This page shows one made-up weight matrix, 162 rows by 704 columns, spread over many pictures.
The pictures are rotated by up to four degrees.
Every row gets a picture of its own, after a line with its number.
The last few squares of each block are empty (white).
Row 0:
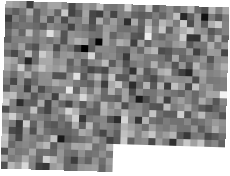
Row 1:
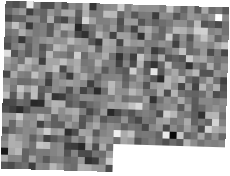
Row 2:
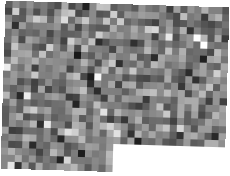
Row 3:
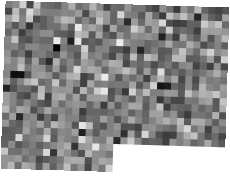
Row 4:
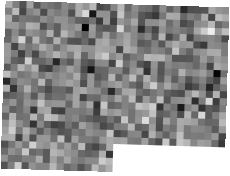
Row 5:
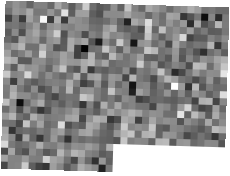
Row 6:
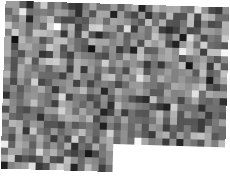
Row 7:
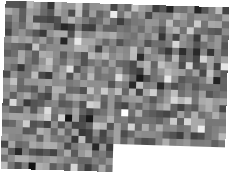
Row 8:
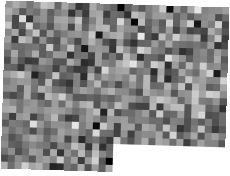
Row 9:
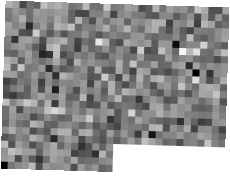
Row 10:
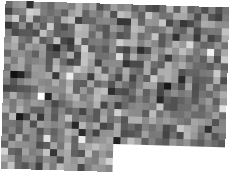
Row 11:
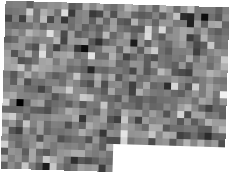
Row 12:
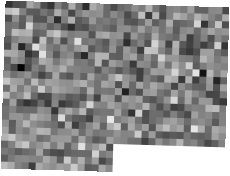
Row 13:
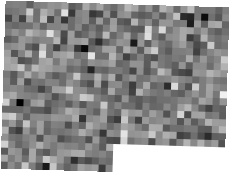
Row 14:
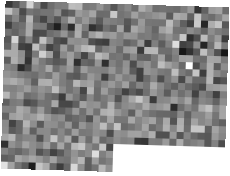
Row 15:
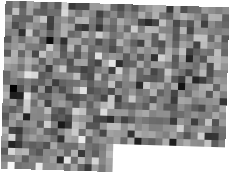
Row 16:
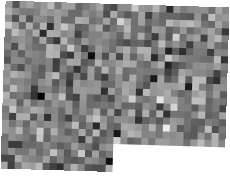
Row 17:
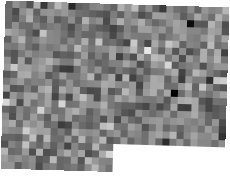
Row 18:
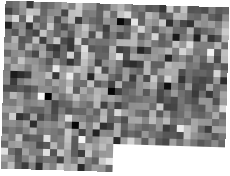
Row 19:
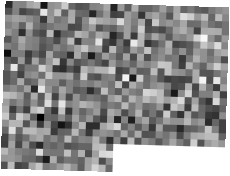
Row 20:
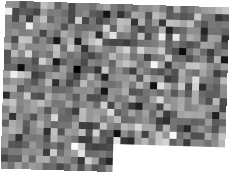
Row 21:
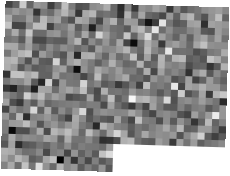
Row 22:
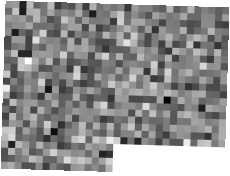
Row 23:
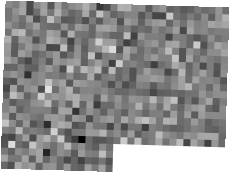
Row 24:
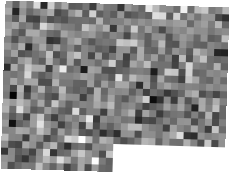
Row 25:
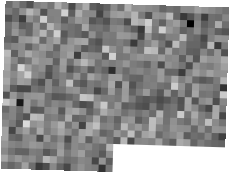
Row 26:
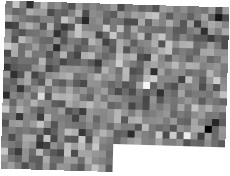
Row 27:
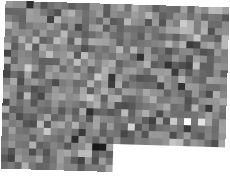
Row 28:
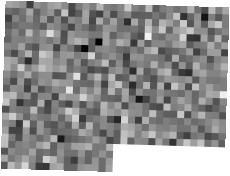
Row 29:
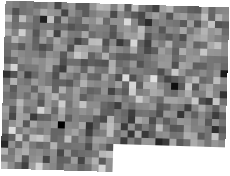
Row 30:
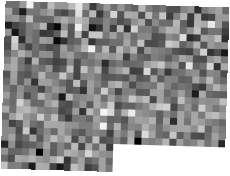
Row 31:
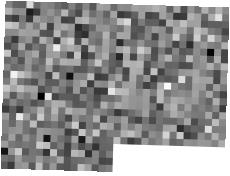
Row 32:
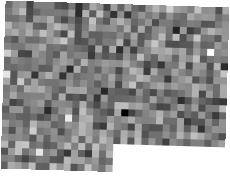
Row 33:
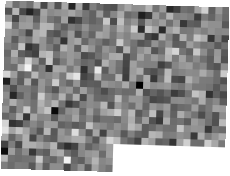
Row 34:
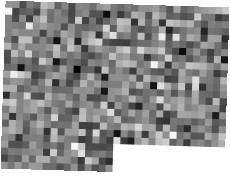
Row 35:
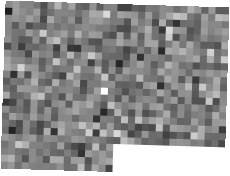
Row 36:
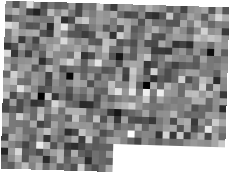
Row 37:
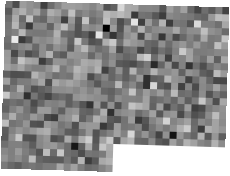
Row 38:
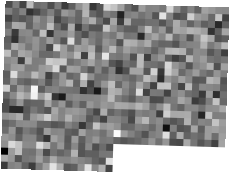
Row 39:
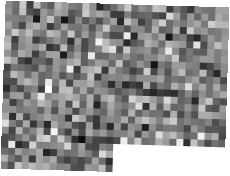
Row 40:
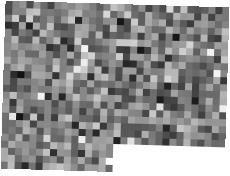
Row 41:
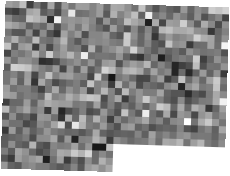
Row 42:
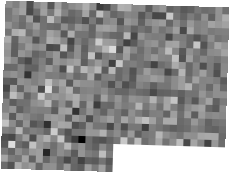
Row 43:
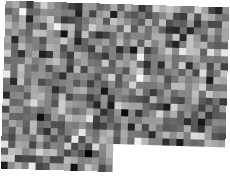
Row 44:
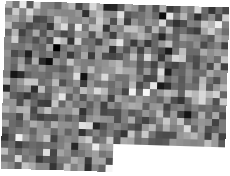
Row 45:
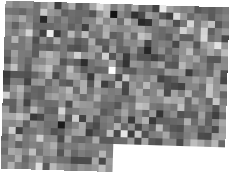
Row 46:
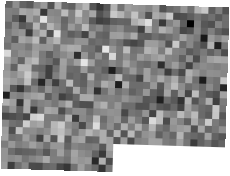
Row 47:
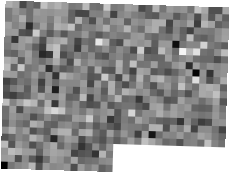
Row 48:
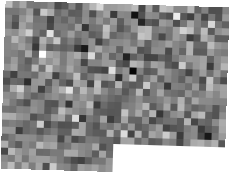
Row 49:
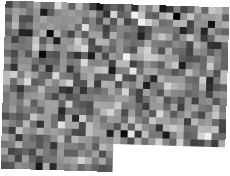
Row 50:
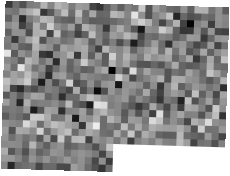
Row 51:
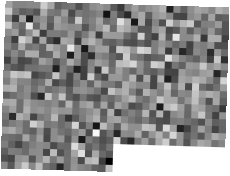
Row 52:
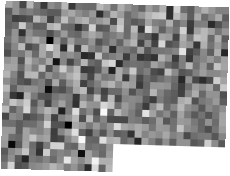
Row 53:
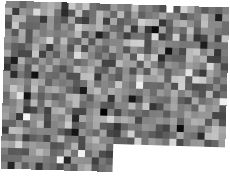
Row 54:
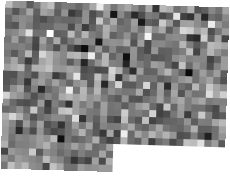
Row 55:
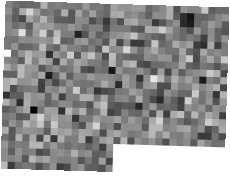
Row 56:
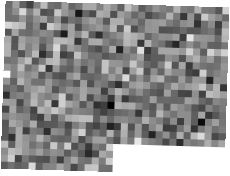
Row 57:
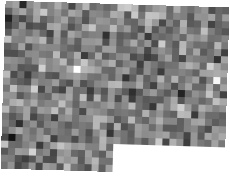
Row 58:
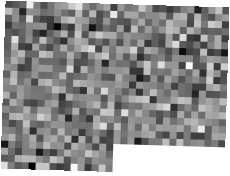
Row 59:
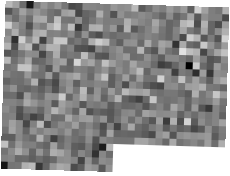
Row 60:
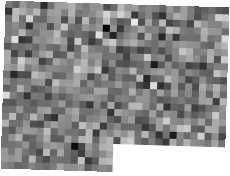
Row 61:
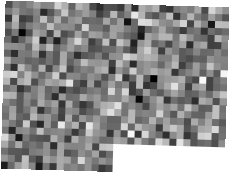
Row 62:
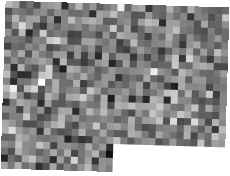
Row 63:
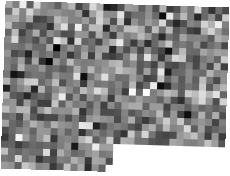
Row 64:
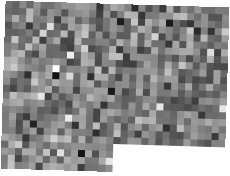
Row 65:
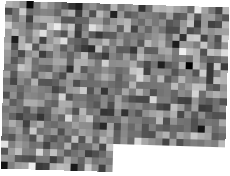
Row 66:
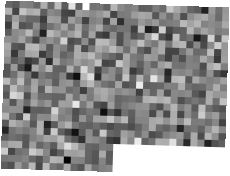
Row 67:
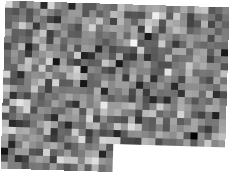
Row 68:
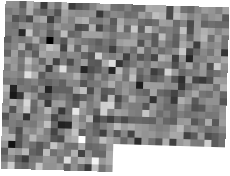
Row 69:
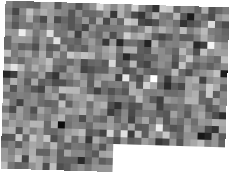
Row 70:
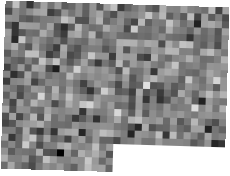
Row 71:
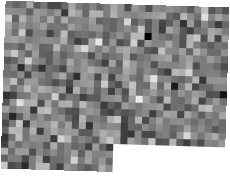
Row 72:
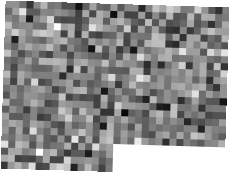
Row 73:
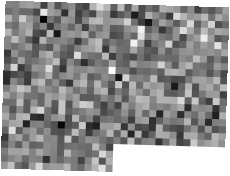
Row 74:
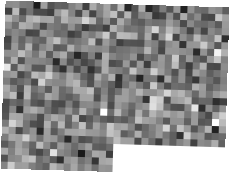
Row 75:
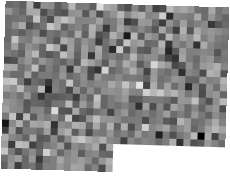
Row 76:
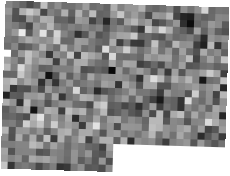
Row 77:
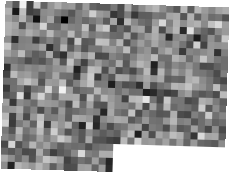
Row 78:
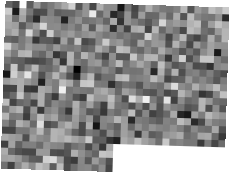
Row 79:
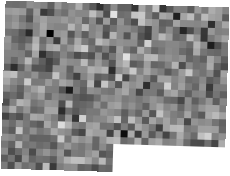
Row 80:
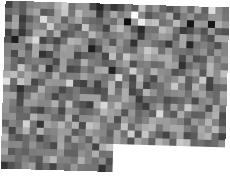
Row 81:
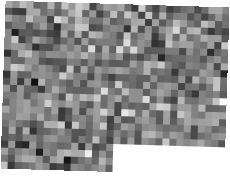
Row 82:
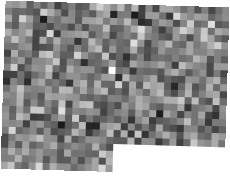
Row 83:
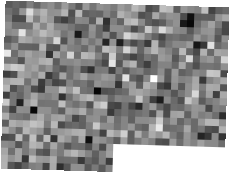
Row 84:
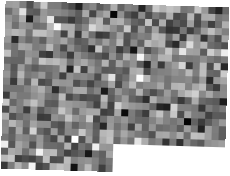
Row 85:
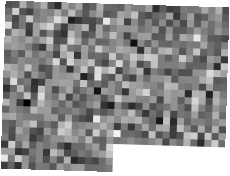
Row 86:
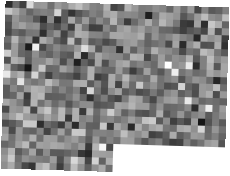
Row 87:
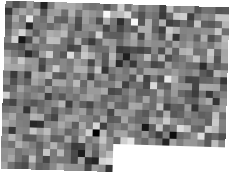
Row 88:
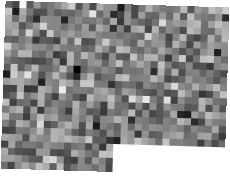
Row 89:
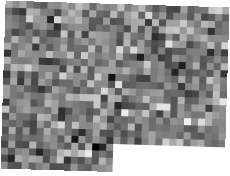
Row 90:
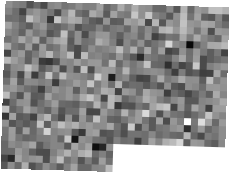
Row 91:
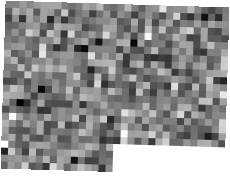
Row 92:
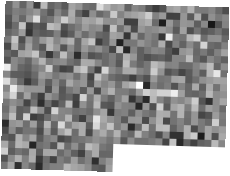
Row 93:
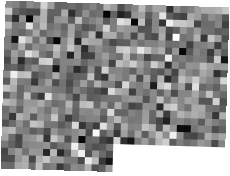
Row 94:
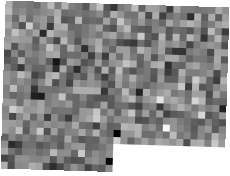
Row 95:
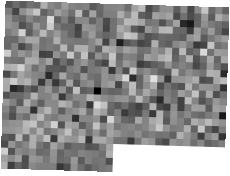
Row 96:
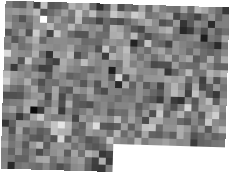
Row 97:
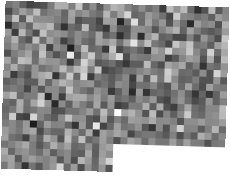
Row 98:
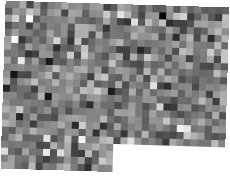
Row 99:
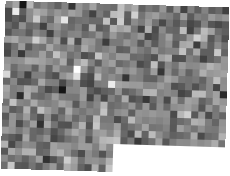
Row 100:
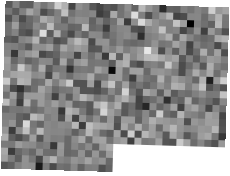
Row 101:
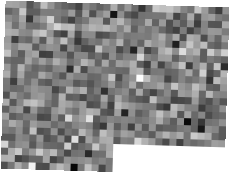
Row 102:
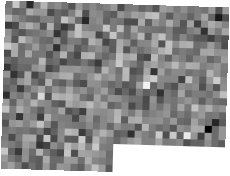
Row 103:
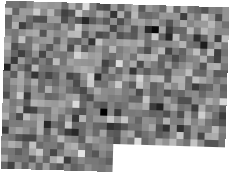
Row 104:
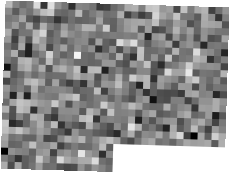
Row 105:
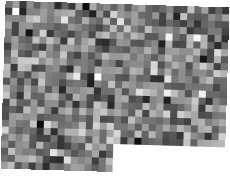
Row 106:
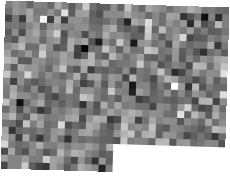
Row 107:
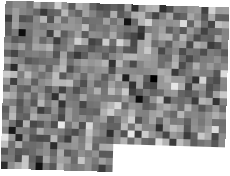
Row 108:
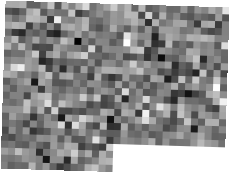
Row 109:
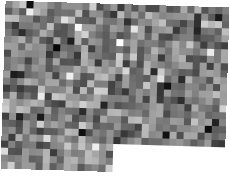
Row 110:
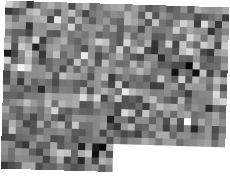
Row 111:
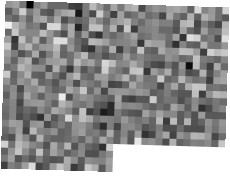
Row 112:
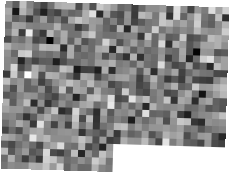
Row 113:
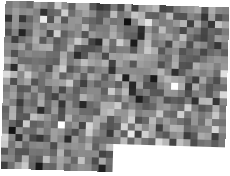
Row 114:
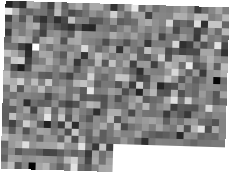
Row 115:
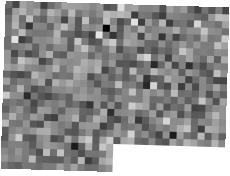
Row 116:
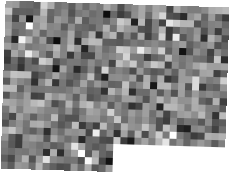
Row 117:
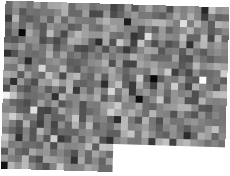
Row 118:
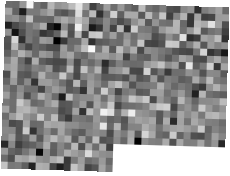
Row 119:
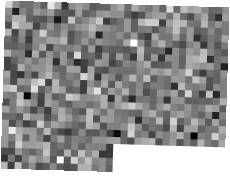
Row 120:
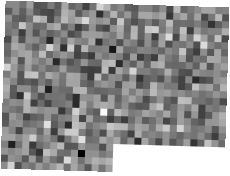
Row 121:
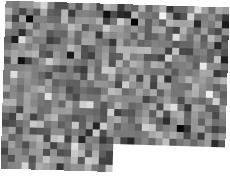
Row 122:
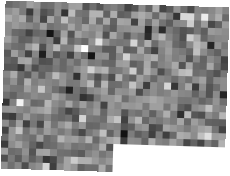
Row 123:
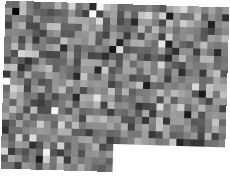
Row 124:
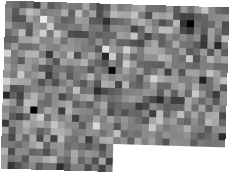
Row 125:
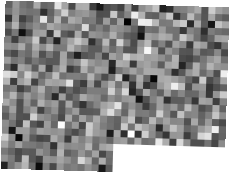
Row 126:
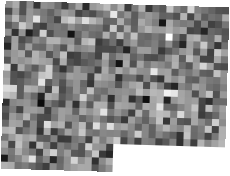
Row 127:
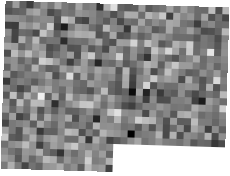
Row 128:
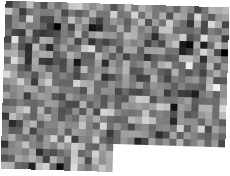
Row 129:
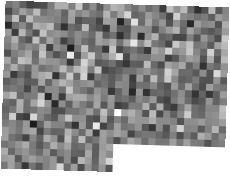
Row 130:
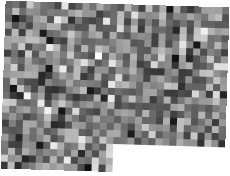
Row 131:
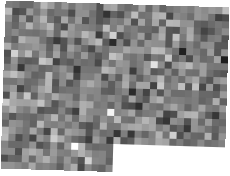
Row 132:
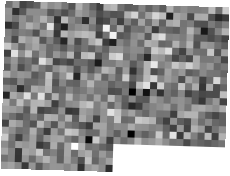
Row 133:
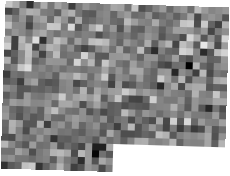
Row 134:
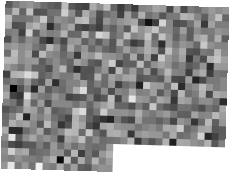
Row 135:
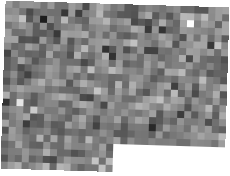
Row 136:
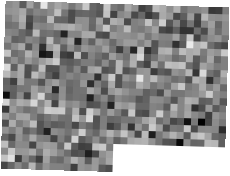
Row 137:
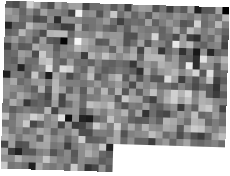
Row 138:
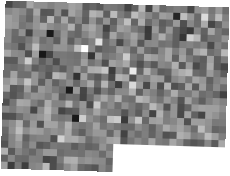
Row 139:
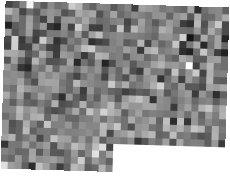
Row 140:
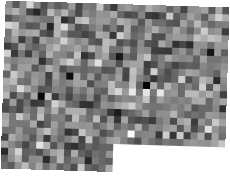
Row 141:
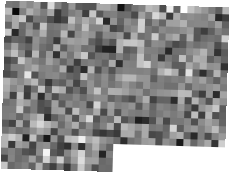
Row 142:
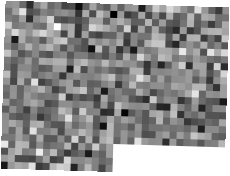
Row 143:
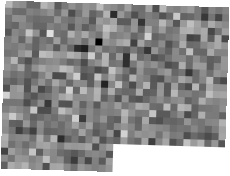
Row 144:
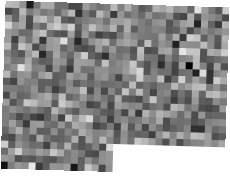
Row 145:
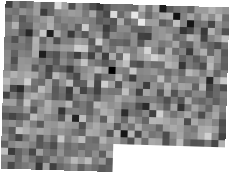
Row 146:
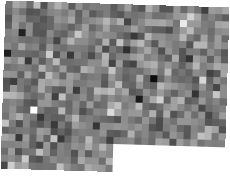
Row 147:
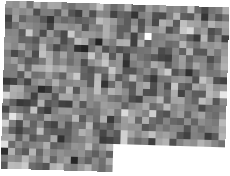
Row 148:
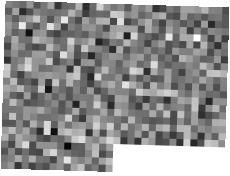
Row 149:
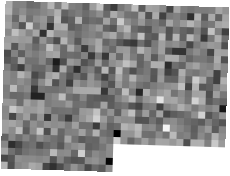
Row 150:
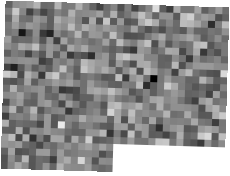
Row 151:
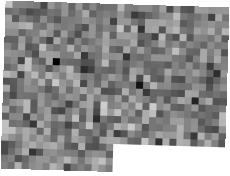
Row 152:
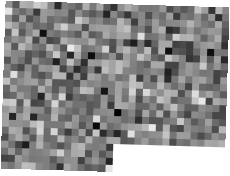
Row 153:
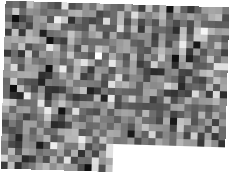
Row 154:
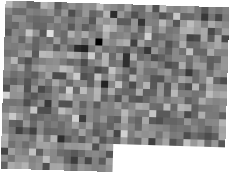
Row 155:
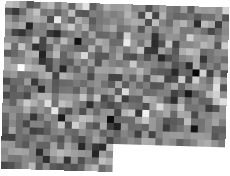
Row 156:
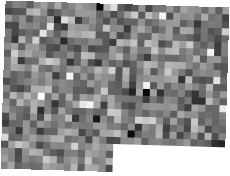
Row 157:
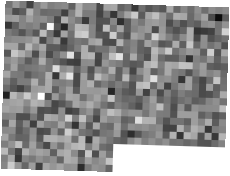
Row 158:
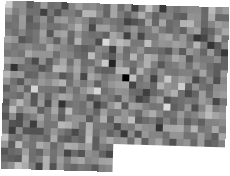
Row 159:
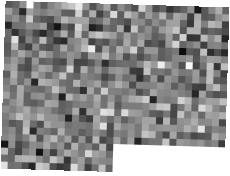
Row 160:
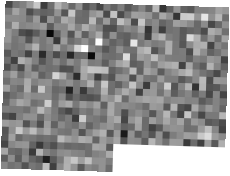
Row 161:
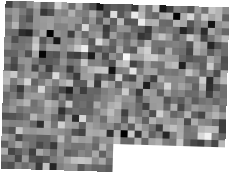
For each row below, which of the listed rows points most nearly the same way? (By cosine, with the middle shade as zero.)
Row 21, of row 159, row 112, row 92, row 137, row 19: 112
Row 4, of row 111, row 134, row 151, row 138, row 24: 151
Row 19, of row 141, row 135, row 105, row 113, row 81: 135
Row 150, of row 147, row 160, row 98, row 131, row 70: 160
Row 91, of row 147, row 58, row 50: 147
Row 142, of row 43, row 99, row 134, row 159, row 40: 43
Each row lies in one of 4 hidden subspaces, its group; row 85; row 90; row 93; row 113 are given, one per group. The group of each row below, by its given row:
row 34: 93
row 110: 90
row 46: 113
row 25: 113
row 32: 90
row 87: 93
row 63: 93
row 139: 90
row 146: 113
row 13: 113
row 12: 90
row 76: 113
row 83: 113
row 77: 85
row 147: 113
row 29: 113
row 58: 90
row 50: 113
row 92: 85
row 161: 113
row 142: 90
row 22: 85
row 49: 113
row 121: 93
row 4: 85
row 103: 85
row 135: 113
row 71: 113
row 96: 113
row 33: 85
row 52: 85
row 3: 93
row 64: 93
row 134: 85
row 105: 85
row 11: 113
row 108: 90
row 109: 93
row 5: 113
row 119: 85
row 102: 93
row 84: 90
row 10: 93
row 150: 113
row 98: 93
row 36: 93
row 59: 90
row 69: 113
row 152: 93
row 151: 85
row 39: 85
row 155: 90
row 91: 113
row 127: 93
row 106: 113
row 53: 85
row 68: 85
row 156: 93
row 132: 93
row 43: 90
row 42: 85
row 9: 90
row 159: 90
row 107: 113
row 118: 90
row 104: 85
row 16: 93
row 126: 85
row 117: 113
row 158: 113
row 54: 113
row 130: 85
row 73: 113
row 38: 93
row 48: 113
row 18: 93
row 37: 93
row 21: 85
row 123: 85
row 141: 85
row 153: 85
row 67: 85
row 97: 93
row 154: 113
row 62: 85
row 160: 113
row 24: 85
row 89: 90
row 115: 93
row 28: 113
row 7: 90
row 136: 90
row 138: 113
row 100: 113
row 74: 85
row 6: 90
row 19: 113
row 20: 93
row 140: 93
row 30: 90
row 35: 93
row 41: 90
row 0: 113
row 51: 93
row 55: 113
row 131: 93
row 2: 85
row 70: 93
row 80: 113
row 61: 113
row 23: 85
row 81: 90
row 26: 93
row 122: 113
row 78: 85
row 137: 90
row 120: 85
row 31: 93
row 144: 90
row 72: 90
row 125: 113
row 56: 90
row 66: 85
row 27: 90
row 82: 113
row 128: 90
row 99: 85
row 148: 85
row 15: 85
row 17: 113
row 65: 90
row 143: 113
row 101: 90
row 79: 113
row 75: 85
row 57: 85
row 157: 93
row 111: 90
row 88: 85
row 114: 90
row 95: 113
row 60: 93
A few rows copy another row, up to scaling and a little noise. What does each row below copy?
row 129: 97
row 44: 63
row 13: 11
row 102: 26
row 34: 20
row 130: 153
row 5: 106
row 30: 118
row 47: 9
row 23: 42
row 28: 0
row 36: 140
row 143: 154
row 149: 94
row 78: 88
